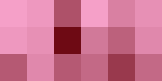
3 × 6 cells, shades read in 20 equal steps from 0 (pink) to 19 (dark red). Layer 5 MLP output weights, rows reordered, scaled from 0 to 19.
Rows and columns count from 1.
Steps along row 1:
up up down up down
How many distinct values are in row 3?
4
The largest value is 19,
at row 2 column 3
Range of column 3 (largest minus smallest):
10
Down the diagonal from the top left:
0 2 9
